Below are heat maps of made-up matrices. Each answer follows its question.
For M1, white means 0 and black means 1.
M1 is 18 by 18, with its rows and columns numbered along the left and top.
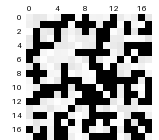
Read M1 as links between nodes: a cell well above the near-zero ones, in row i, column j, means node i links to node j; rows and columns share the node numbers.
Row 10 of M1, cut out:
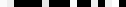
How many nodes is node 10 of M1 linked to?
11
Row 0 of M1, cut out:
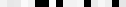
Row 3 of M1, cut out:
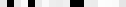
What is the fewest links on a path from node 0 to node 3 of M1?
3
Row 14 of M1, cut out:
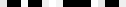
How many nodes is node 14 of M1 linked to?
10
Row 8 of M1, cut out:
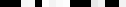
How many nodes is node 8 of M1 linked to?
9
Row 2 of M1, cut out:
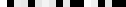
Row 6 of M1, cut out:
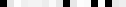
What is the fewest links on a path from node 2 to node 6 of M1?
3
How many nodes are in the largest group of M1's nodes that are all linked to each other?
5
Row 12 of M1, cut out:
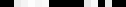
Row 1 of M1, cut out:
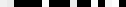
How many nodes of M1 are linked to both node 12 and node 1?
6
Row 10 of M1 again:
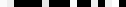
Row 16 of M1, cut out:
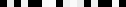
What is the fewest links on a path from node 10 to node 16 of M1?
2
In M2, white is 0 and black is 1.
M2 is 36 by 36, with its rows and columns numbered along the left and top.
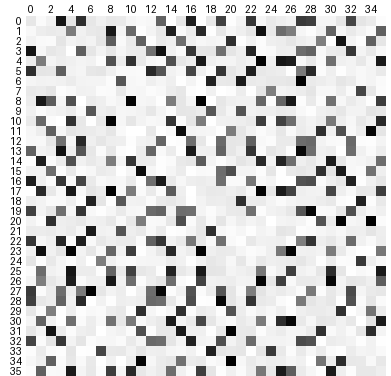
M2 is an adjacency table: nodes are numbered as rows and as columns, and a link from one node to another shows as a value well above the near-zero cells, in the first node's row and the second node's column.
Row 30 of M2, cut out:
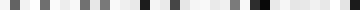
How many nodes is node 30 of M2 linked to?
10
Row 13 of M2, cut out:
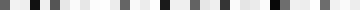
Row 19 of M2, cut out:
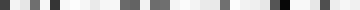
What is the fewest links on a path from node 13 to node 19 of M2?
1
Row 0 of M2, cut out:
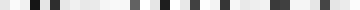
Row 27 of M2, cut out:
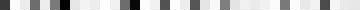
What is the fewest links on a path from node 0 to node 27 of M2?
1
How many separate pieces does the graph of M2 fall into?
1
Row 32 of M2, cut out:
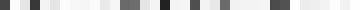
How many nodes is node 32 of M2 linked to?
9
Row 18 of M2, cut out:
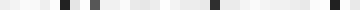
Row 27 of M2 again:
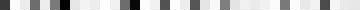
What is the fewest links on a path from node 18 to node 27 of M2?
2
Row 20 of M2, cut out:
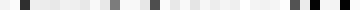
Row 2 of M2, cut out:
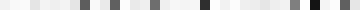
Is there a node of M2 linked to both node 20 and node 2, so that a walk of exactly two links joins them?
yes
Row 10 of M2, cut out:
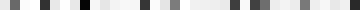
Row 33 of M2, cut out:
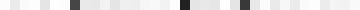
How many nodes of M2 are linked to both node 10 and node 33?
0
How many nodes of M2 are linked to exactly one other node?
0
